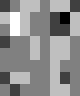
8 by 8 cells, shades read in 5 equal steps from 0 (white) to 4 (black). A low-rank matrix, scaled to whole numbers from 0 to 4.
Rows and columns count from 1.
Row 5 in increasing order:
1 1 1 2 2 2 2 2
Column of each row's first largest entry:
1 7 6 1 1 1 1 2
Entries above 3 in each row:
0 1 0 0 0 0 0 0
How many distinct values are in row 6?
2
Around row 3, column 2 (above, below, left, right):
0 2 2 1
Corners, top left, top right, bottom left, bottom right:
3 3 2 2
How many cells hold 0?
2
